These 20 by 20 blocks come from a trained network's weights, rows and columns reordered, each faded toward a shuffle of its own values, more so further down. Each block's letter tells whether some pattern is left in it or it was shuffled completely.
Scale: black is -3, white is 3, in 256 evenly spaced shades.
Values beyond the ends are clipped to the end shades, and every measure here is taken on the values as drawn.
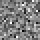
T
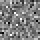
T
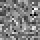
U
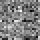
U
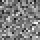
T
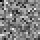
T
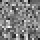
U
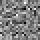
U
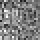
U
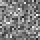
T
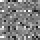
U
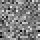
T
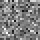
U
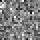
T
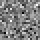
T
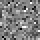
T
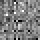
U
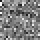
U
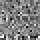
U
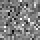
T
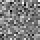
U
